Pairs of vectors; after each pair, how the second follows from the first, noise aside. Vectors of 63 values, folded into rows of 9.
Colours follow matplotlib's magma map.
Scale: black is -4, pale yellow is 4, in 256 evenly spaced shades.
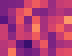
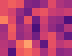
negated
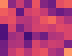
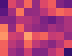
negated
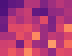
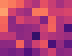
negated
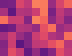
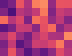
copied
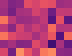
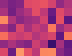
copied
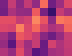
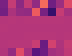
partly zeroed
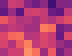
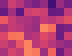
copied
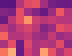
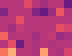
partly zeroed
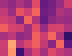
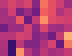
negated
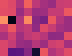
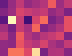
negated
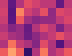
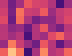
copied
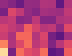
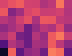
negated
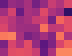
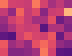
negated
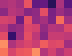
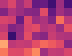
copied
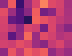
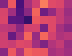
copied
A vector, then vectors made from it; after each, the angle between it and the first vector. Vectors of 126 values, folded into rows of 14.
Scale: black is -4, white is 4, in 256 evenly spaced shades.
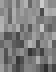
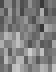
nearly opposite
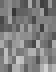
nearly opposite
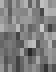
nearly parallel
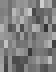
partly aligned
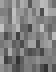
nearly parallel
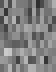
orthogonal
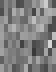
partly aligned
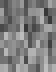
partly opposed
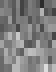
nearly opposite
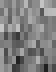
nearly parallel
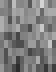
nearly parallel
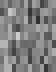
orthogonal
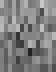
nearly parallel
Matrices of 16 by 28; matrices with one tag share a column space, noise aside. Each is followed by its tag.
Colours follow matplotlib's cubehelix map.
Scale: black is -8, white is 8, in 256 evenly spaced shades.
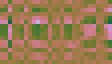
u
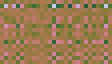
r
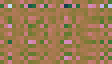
r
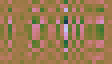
u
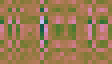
u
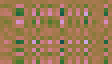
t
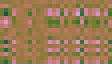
t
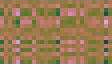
t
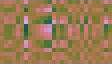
u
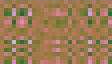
t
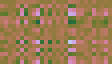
t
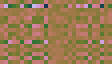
r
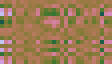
t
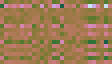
r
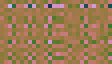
r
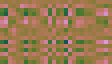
t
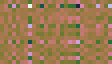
r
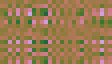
t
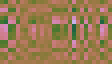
u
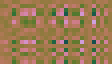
t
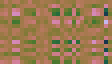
t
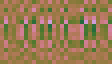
u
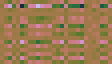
r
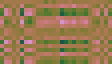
t
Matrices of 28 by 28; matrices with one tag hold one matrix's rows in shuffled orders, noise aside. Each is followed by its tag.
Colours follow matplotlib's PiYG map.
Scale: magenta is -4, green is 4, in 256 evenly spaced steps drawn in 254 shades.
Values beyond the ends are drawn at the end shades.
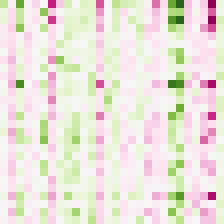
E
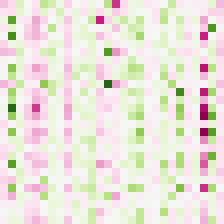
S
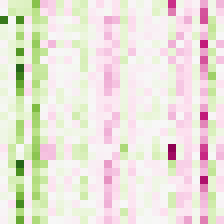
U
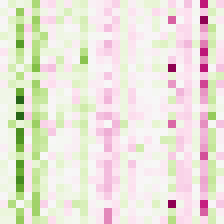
U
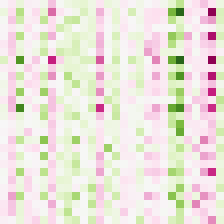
E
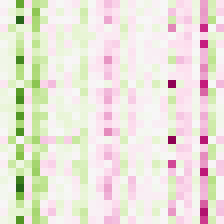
U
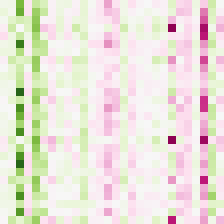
U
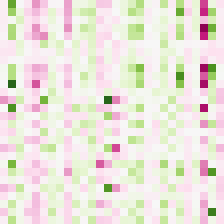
S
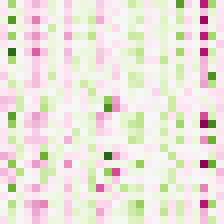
S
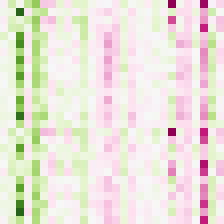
U
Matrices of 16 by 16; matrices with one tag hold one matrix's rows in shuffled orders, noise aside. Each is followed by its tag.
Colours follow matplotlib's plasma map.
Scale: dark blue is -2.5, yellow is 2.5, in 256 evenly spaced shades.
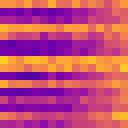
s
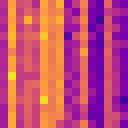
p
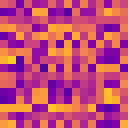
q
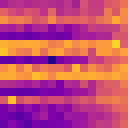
s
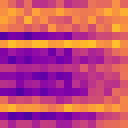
s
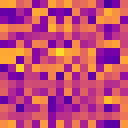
q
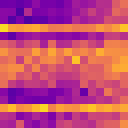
s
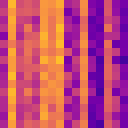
p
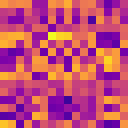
q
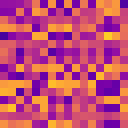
q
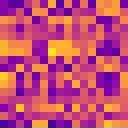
q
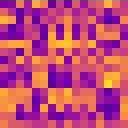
q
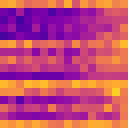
s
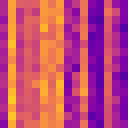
p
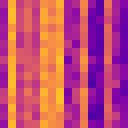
p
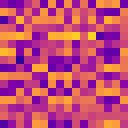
q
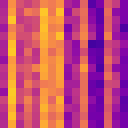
p
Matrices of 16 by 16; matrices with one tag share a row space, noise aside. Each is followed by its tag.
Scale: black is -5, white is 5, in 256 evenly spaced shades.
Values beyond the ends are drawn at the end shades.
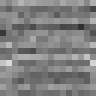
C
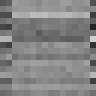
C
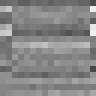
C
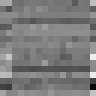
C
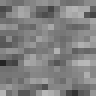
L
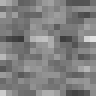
L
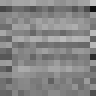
C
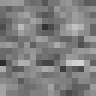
L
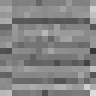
C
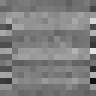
C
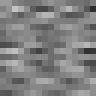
L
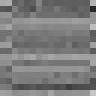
C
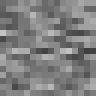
L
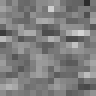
L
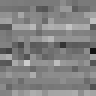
C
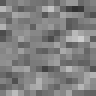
L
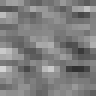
L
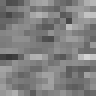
L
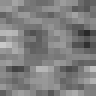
L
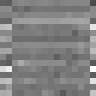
C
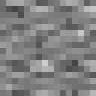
L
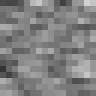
L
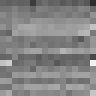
C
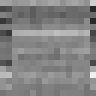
C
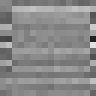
C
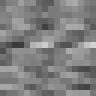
L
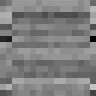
C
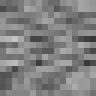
L
